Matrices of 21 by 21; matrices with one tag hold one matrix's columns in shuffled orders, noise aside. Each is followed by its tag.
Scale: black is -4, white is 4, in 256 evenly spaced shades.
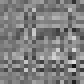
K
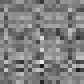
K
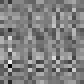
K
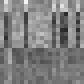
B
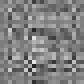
K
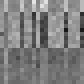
B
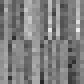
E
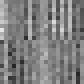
E
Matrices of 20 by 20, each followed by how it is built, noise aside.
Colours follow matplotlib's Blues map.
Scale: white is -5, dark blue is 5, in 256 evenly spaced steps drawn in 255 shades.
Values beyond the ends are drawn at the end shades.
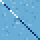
diagonal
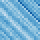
Toeplitz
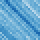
Toeplitz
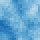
smooth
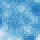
smooth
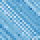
Toeplitz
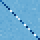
diagonal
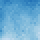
smooth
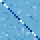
diagonal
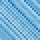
Toeplitz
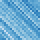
Toeplitz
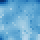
smooth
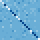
diagonal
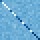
diagonal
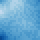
smooth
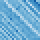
Toeplitz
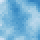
smooth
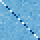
diagonal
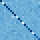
diagonal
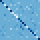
diagonal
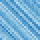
Toeplitz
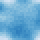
smooth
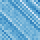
Toeplitz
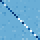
diagonal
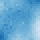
smooth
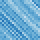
Toeplitz
